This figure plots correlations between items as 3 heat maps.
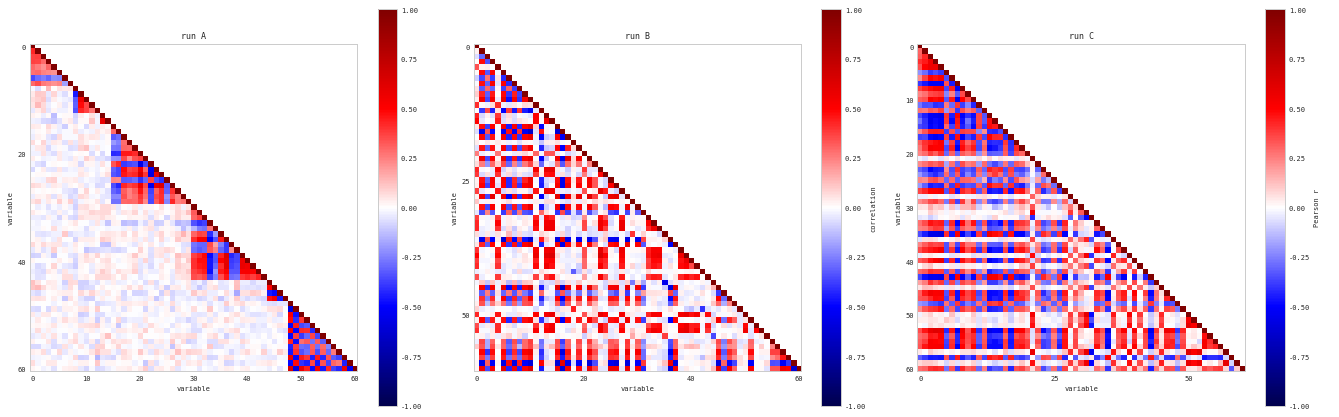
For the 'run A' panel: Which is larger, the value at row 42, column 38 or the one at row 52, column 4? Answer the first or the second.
the second
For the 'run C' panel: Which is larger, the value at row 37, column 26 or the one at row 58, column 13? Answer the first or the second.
the second
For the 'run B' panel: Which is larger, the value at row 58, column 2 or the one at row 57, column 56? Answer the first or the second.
the second
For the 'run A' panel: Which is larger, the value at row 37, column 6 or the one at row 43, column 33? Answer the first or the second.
the first
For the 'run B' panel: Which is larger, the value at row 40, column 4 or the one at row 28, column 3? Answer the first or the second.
the second
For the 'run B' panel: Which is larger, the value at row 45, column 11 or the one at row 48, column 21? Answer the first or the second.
the second
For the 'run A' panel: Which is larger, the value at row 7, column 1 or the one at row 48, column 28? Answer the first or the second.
the first
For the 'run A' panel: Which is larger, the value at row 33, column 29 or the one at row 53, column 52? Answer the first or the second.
the first
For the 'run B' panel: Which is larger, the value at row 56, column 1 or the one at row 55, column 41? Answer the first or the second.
the first
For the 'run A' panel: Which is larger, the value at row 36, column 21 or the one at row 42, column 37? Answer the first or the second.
the first
